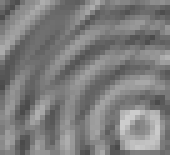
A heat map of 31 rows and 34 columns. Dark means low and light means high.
Ninth with the highest average: bottom right. Mirror symmetry: none. Odd rows or columns: none. Rings: centred on the bottom right. Roughest part: bottom right. Average level on the scale: 50%. Odd patch: higher, in the bottom right.
